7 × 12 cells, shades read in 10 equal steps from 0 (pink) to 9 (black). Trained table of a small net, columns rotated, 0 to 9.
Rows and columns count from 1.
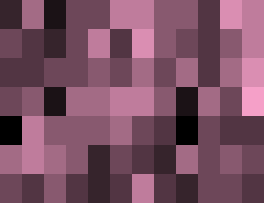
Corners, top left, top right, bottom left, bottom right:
7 2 5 6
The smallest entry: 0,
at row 4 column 12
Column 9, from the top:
4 5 3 8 9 3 7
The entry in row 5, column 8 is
6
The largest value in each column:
9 6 8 6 7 6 6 7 9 6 6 6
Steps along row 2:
up up down down up down up up up down down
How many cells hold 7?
6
